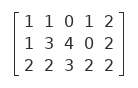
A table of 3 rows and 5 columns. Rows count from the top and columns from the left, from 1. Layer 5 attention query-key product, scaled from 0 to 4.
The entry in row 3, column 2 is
2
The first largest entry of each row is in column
5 3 3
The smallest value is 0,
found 2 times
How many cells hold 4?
1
